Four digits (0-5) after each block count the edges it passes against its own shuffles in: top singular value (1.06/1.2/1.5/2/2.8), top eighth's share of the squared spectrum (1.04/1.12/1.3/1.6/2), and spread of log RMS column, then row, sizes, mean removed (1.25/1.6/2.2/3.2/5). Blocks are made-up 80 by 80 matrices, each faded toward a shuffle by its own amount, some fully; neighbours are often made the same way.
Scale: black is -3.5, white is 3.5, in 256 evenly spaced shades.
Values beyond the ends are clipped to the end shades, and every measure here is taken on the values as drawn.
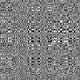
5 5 3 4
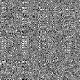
4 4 2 2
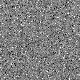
0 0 0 0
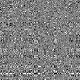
4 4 2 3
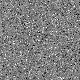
1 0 0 0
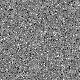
1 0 0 0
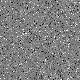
2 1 0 0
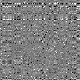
5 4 2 3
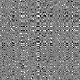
5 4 3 3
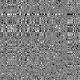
5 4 3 3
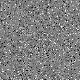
3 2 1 1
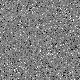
1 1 0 0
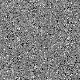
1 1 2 0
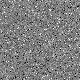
0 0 0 0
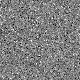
0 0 0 0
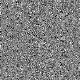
1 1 3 0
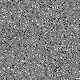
0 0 0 0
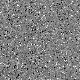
0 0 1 0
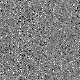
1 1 2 0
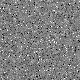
0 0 0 0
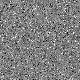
0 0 0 1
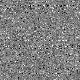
1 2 0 3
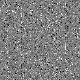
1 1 2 0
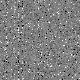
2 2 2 0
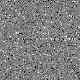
3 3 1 2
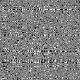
4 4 1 3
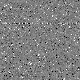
2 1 0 0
